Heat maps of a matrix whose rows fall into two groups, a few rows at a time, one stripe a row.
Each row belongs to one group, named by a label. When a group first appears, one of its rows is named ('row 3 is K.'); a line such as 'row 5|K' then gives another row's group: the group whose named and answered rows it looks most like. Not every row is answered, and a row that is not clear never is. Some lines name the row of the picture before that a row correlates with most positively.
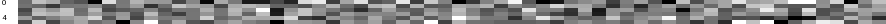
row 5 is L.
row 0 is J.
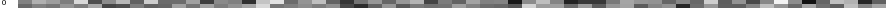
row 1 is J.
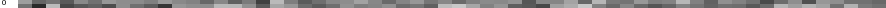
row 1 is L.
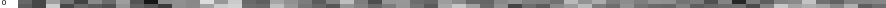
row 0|L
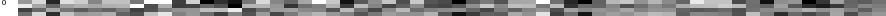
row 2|L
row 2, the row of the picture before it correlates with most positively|0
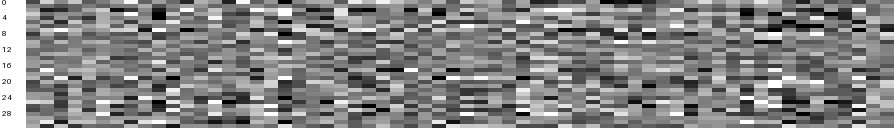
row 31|L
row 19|L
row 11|L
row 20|J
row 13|J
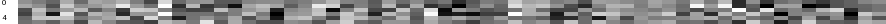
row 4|J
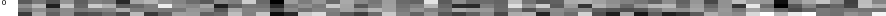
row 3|J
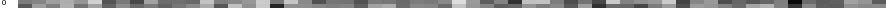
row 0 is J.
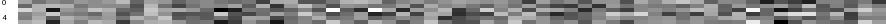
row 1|J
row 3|J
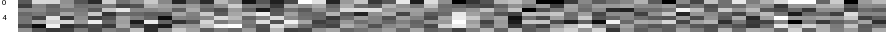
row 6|L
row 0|J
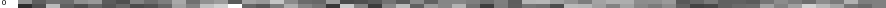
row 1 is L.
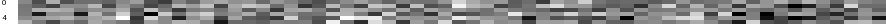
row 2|J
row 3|L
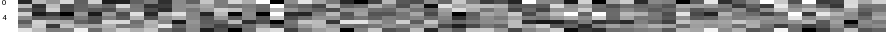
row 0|J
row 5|J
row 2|L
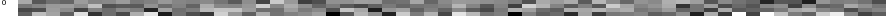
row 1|J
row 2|L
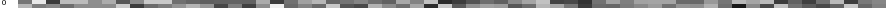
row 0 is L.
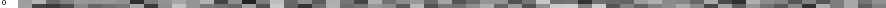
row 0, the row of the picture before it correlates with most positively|1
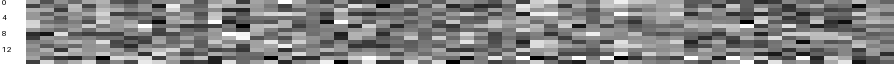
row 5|L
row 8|L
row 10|J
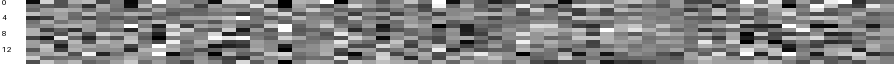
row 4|L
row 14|L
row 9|L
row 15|J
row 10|L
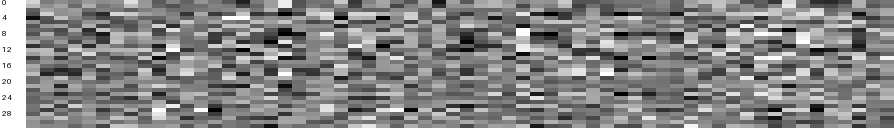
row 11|L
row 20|J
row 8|J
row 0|L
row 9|J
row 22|J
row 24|J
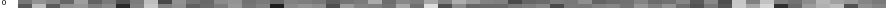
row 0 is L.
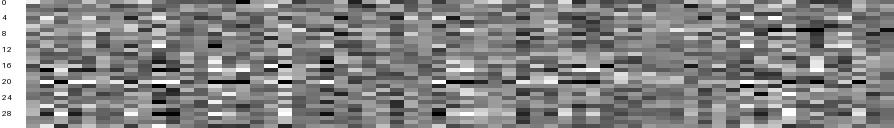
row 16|J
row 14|L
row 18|J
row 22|L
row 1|J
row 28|L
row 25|L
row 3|J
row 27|L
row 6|L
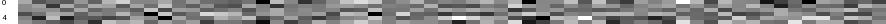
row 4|L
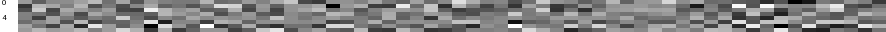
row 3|L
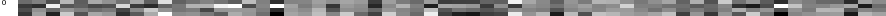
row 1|L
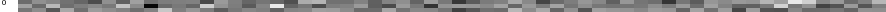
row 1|L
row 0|J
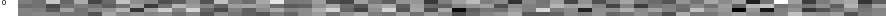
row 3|J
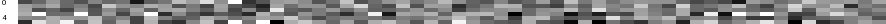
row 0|L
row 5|J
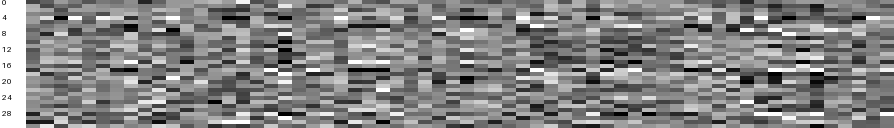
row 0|L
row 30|L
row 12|J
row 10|J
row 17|J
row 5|L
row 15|J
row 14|J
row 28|J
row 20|L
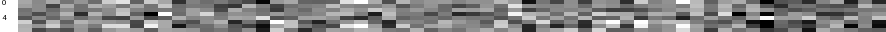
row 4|J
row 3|L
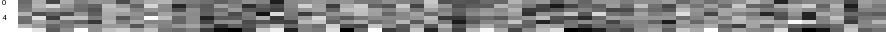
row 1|J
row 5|J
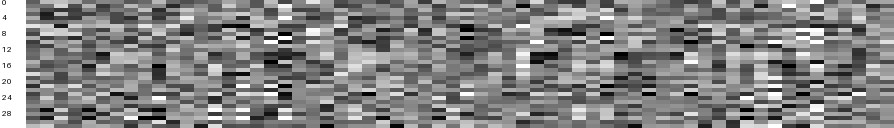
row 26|L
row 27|L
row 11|L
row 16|L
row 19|J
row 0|J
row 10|J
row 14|J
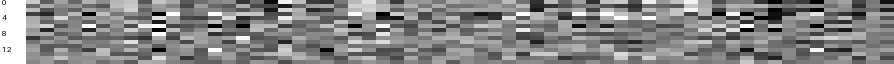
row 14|J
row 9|L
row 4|J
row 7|L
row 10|J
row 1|J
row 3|L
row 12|L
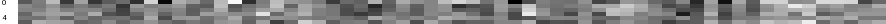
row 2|J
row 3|J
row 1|J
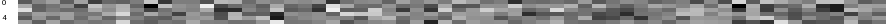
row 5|L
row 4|J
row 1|L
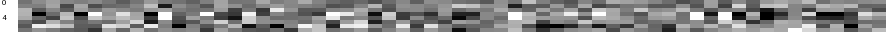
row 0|J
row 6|J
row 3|L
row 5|L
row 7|J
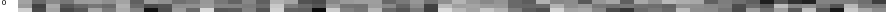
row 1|L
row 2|L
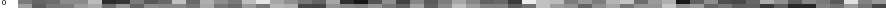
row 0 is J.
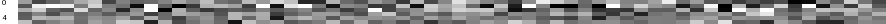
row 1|J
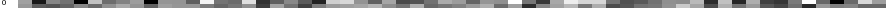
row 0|L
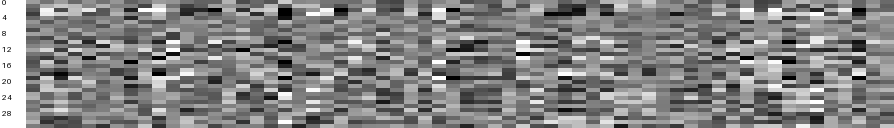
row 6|J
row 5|L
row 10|L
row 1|J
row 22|J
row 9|L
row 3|J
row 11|J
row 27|J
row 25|J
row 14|L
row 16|J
